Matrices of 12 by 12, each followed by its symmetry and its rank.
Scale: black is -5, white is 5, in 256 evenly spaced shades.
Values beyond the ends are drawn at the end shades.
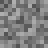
symmetric, full rank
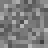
symmetric, full rank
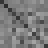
symmetric, full rank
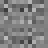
neither, rank two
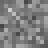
symmetric, full rank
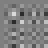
symmetric, rank one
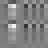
neither, rank one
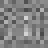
neither, rank two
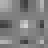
symmetric, rank one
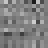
neither, rank two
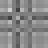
symmetric, rank one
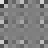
symmetric, rank one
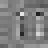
neither, rank two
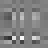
neither, rank one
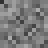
symmetric, full rank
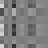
neither, rank one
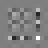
symmetric, rank one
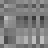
neither, rank one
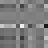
neither, rank one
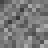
symmetric, full rank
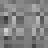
neither, rank two
